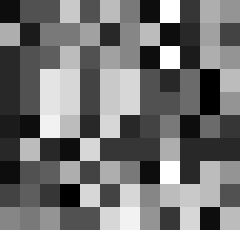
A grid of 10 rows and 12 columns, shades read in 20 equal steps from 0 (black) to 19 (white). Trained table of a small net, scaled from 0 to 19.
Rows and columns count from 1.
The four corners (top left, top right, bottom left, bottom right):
1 11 10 14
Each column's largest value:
13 14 18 16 16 16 18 14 19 16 14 14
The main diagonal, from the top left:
1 2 7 16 5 16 4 1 14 16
